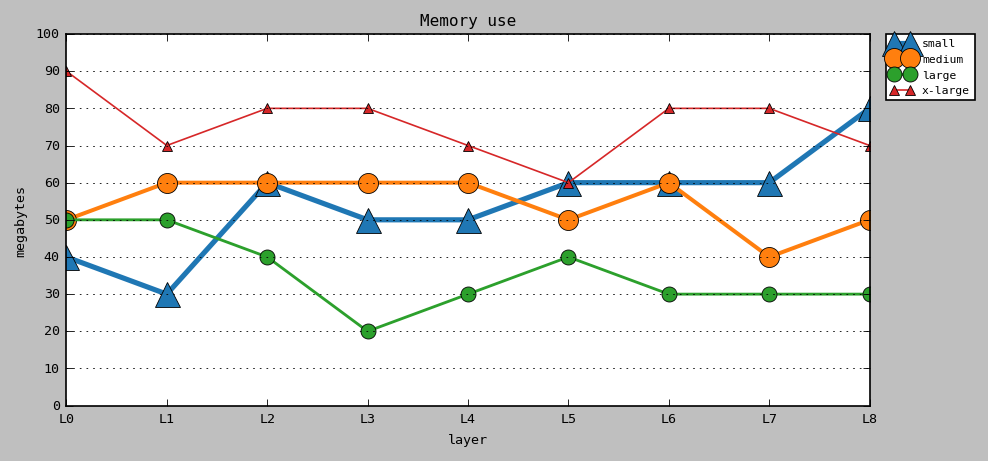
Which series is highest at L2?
x-large
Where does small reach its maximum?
L8
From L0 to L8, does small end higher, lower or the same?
higher
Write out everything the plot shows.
Title: Memory use
x-axis: layer, ticks L0 L1 L2 L3 L4 L5 L6 L7 L8
y-axis: megabytes, ticks 0 10 20 30 40 50 60 70 80 90 100
Legend: small, medium, large, x-large
Values:
small: 40 30 60 50 50 60 60 60 80
medium: 50 60 60 60 60 50 60 40 50
large: 50 50 40 20 30 40 30 30 30
x-large: 90 70 80 80 70 60 80 80 70
